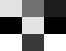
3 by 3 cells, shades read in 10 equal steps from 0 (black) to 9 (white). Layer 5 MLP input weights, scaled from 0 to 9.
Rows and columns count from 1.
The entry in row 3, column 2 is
2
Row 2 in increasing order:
0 0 8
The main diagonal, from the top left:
8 8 9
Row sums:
13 8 20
